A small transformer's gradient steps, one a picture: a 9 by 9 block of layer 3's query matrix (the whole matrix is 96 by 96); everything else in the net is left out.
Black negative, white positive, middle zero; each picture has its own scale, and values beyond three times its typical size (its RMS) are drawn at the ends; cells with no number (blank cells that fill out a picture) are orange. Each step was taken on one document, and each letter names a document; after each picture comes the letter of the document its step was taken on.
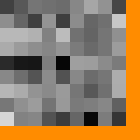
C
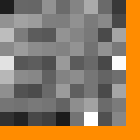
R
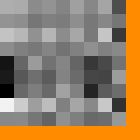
R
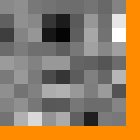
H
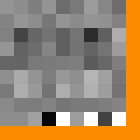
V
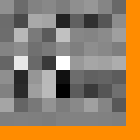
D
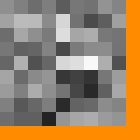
D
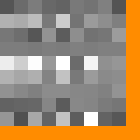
C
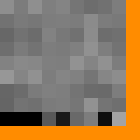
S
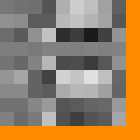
D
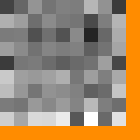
C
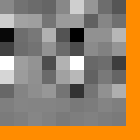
R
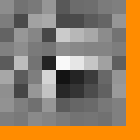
D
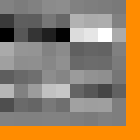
H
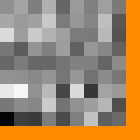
S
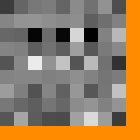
C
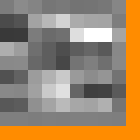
H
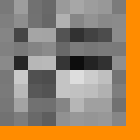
D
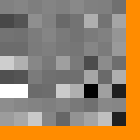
R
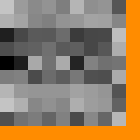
S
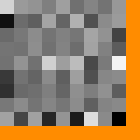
C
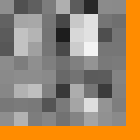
V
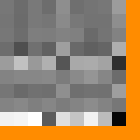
V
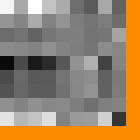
S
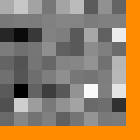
R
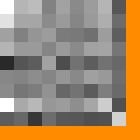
S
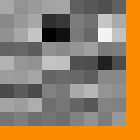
H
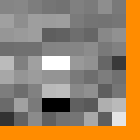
H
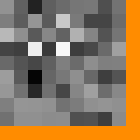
V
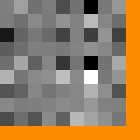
C
